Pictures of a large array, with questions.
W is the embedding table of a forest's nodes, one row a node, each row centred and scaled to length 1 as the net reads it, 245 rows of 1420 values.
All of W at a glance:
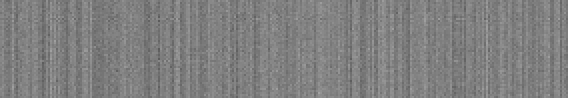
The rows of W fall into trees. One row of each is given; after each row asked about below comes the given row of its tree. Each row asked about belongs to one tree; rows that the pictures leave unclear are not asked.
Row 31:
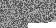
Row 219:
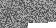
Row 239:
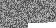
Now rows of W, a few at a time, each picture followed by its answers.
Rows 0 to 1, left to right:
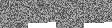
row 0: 239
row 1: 219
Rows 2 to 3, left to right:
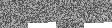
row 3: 239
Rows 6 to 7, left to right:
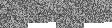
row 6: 219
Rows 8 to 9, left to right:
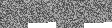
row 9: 239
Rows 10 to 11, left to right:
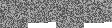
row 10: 31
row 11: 219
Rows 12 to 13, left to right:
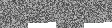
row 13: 239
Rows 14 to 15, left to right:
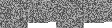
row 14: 219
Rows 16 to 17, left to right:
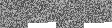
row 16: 239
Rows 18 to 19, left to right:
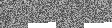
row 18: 219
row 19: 219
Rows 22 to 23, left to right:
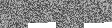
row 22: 239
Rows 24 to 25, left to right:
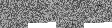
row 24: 239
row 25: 239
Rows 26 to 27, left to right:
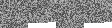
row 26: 239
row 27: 219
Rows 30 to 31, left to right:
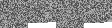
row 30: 239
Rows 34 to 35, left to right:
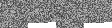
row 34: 31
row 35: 219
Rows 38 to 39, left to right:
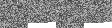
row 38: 31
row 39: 219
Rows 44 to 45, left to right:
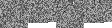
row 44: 219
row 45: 31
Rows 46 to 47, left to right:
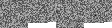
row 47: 31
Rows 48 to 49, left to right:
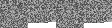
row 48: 31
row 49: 31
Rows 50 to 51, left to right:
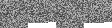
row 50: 219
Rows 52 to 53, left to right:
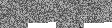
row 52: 219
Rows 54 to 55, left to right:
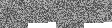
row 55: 239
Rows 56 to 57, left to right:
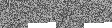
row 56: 239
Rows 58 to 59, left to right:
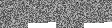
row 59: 31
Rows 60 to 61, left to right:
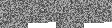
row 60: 219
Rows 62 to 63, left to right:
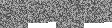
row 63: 219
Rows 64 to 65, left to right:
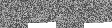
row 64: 239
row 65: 239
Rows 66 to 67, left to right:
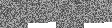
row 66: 219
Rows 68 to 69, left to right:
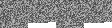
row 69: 219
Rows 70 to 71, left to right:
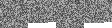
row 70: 219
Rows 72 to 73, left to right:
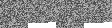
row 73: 219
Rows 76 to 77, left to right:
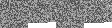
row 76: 239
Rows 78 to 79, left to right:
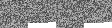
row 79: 239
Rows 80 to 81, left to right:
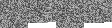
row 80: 239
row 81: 219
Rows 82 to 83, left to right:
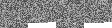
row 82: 239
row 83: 219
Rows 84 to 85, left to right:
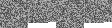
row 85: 219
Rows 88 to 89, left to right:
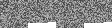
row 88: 239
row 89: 239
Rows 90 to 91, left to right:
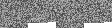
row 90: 239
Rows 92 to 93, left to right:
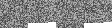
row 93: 239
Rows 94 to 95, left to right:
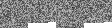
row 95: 239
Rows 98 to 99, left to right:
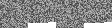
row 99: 31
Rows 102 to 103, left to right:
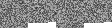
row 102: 219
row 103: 239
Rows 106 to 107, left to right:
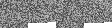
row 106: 239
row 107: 219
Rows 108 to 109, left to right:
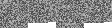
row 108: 219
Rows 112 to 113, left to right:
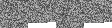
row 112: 239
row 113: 219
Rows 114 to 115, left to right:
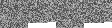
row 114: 239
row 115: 219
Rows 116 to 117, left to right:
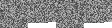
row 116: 31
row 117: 31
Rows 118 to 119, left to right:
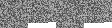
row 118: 219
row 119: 219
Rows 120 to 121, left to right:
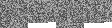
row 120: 219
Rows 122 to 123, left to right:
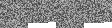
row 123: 219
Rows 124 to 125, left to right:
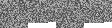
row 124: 219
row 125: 219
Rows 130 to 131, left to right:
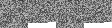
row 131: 219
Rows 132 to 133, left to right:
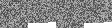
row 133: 239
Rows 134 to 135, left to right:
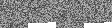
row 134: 239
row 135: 219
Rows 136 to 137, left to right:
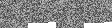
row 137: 219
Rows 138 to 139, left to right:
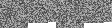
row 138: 219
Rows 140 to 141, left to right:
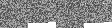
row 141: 239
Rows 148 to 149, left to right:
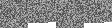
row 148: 219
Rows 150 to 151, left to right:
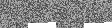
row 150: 239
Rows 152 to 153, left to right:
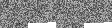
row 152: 239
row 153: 239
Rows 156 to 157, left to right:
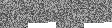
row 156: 219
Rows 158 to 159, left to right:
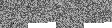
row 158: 239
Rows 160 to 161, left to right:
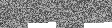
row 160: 219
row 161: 239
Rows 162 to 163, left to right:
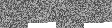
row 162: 239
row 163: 219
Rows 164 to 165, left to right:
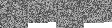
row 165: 239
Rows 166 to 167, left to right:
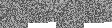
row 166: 219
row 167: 219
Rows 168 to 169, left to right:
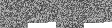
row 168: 239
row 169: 239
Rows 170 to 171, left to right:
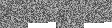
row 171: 219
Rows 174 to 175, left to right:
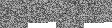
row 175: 219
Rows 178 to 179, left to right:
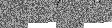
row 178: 219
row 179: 31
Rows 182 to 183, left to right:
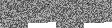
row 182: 239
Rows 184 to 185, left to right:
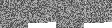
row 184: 239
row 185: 31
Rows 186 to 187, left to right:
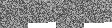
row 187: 219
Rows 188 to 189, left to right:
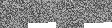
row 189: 239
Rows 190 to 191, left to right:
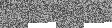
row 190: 239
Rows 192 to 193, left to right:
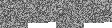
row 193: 219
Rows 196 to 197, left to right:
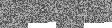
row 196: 219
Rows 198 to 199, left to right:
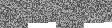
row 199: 239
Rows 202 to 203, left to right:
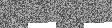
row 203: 219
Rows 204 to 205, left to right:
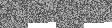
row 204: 219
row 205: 31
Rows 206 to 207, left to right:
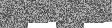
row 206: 219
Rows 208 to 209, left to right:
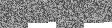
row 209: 239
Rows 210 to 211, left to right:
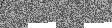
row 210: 31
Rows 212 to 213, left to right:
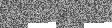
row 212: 31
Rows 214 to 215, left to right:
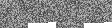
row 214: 219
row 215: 219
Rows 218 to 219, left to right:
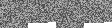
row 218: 219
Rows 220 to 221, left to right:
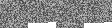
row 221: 219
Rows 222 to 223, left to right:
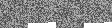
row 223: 219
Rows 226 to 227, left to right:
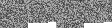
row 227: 239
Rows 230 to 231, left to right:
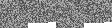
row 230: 219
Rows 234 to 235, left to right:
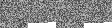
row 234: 31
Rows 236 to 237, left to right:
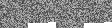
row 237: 219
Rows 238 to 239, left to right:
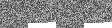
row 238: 239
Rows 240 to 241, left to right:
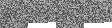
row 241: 219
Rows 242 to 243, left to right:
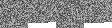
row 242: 219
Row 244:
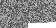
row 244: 239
